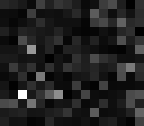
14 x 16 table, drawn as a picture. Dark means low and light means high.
No row or column stands out. The values are skewed, with a long tail toward high values. The bottom left is the roughest part. Overall the values sit about 10% of the way up the scale. No overall slope runs across the table. Neither half mirrors the other.
